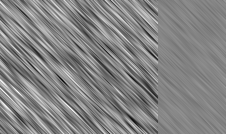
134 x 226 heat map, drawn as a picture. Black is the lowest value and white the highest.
Odd rows or columns: none. Seam: vertical, 70% of the way across, the right part calmer. Mirror symmetry: none. Slope: none. Grain: diagonal, down to the right.
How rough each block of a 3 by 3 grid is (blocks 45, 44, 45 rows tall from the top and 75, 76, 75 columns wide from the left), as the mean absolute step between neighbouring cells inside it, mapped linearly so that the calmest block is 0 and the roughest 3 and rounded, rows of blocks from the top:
330
330
330
